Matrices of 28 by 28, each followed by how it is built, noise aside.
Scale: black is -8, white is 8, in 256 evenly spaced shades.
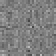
low rank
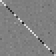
diagonal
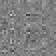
low rank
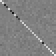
diagonal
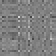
low rank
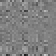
low rank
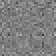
low rank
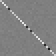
diagonal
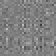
low rank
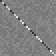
diagonal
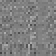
low rank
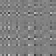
low rank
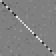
diagonal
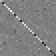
diagonal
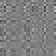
low rank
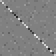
diagonal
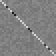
diagonal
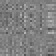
low rank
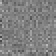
low rank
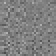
low rank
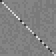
diagonal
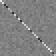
diagonal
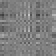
low rank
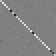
diagonal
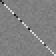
diagonal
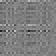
low rank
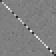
diagonal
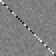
diagonal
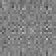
low rank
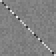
diagonal
